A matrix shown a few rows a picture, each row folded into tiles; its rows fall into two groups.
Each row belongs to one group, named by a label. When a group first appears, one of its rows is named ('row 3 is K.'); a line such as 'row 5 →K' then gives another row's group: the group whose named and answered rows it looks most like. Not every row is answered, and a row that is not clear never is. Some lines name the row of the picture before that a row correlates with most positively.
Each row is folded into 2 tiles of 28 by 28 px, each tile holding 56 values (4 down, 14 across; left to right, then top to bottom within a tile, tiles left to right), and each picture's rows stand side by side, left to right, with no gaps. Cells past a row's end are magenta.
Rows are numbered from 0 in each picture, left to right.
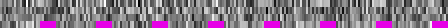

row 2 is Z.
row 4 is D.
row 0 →D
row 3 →Z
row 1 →Z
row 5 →D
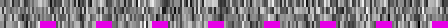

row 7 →D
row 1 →D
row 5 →Z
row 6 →Z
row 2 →D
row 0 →D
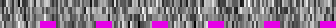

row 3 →D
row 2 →Z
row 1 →Z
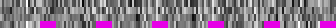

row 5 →D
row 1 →Z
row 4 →Z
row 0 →D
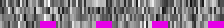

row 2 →D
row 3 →D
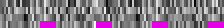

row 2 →Z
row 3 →Z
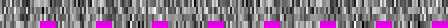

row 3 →Z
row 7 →Z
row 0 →D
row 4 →D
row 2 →Z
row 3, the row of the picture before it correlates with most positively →3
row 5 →D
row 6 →Z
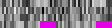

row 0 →D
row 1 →D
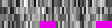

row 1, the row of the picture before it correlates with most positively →1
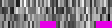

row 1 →Z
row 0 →Z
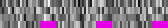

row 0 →Z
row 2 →Z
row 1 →D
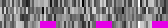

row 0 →D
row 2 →D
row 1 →Z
